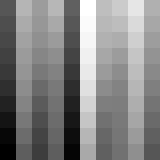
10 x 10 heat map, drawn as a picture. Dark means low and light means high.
Grain: streaks running down. Ninth with the lowest average: bottom left. Slope: up to the top right.
